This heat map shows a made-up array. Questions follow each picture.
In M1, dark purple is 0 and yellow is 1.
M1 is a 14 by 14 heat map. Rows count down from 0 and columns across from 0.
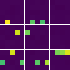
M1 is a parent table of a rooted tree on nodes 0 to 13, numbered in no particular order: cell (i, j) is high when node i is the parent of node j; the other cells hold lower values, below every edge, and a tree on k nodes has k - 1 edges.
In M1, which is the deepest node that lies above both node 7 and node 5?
12
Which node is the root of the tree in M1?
10
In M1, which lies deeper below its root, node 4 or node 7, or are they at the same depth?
the same depth
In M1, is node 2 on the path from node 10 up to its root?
no
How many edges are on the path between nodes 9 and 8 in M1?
3
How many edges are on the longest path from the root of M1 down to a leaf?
4
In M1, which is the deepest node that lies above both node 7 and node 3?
12
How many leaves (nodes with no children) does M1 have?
10
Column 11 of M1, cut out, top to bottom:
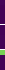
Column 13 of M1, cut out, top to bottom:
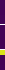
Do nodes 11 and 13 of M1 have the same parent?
yes
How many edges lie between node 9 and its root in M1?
2
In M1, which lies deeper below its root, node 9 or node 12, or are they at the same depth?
node 9
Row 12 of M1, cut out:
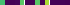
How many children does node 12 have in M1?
4
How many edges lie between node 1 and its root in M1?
3
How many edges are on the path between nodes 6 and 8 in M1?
2
